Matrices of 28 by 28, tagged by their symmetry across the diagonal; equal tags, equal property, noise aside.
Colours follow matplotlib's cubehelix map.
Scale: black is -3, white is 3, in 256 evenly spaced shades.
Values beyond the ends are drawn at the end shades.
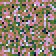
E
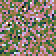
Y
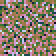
Y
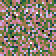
Y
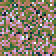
E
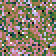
Y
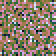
Y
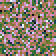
E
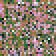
Y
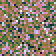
Y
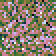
E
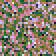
Y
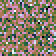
E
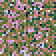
E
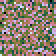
E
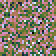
E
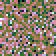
Y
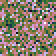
E
